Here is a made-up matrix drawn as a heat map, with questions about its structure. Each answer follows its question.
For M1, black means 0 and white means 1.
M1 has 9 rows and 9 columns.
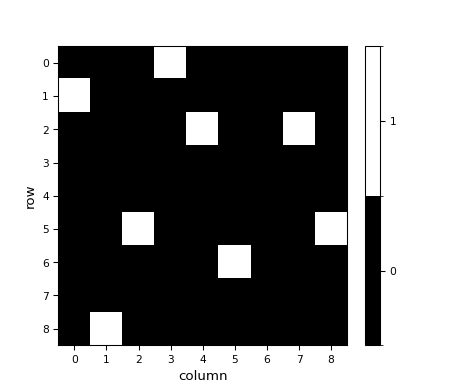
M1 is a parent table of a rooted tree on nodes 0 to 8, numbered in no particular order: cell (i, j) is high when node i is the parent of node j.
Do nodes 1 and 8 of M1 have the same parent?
no
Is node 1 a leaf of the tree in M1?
no
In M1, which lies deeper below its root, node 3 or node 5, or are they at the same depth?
node 3
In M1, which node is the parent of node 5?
6
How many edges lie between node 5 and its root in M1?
1
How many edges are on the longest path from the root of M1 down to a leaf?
5
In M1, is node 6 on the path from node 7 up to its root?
yes
